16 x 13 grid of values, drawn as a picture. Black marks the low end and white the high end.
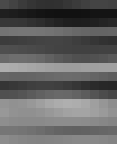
Slope: up to the bottom. Calmest part: bottom left. Grain: streaks across.
